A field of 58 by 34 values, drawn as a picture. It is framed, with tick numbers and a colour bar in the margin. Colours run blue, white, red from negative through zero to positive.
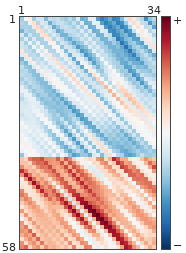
A horizontal seam about 60% of the way down splits the table, and the bottom part is higher. The top right is the ninth with the lowest average. The grain runs diagonally down to the right.
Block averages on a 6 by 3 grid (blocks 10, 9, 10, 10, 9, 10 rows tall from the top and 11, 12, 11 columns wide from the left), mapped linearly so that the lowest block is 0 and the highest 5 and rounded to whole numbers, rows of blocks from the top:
100 / 110 / 112 / 322 / 554 / 444
